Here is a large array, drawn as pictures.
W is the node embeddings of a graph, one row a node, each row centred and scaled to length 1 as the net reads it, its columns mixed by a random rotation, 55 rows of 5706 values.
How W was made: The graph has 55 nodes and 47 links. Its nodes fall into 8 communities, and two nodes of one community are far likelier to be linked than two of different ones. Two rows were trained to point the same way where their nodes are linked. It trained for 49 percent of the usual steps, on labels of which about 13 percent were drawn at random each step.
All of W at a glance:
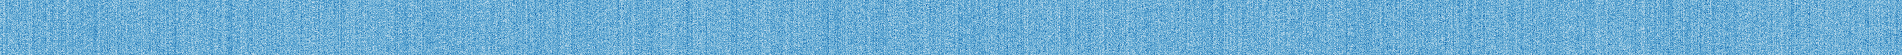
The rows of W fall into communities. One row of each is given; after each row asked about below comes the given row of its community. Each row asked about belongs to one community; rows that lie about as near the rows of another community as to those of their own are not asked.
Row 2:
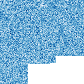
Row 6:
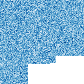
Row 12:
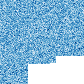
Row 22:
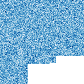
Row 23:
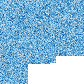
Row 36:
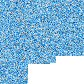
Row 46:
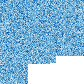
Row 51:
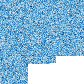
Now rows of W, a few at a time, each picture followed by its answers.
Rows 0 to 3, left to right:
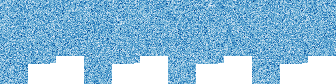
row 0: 23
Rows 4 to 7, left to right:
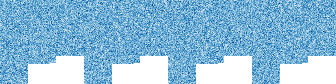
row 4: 12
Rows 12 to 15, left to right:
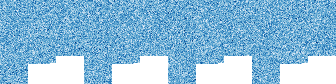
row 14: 6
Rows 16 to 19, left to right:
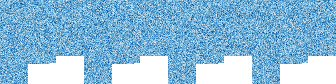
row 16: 51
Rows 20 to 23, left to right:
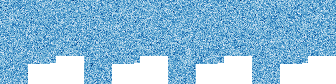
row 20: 36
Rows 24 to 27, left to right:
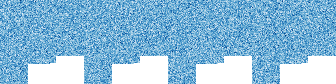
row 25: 46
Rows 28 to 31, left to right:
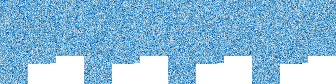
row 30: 51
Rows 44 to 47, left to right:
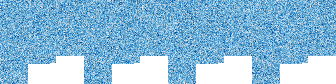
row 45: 22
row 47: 12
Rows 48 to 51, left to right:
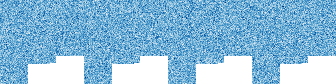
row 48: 46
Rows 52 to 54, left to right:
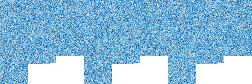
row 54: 2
